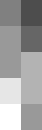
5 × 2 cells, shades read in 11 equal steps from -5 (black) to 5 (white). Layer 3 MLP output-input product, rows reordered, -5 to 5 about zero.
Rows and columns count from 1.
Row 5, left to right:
5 1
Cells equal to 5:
1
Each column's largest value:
5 2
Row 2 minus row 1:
1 1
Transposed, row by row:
0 1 1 4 5 / -2 -1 2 2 1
